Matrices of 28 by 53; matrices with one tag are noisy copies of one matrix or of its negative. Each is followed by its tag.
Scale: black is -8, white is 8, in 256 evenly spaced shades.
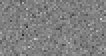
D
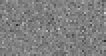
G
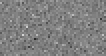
D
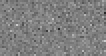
G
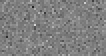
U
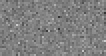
G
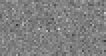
G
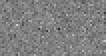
G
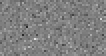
D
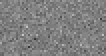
D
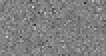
U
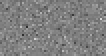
D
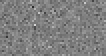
U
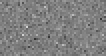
D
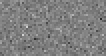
D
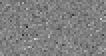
D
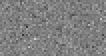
D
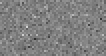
D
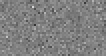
U
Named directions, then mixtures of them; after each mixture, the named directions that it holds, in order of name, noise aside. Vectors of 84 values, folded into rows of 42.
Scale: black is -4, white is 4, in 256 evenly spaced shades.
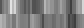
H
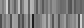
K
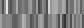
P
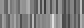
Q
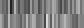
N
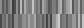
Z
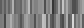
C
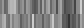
H, Q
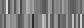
C, K, P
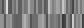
C, P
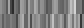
C, H, K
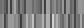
C, N, Q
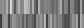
K, N, Q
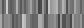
P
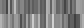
H, N, Q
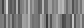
C, P, Z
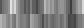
H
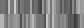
H, N, Q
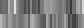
H, N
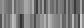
C, K, Q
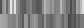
H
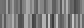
C, K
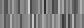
C, K, Q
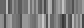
C, P
